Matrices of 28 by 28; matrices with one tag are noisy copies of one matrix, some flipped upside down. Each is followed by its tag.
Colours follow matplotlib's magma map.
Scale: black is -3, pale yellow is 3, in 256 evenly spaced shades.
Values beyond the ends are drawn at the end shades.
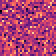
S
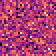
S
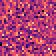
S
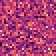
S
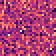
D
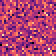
S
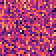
D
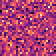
S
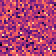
S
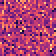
D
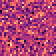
S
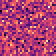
S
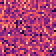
D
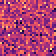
D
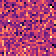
D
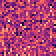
D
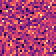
S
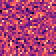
S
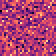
S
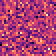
S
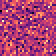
S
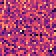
D
